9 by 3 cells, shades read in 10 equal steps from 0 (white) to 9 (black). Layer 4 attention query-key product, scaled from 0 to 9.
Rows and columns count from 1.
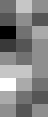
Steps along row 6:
same up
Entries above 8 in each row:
0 0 1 0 0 0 0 0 0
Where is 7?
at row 4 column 1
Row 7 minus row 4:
-7 -3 1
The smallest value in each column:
0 2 3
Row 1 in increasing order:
2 4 5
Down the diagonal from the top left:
5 4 3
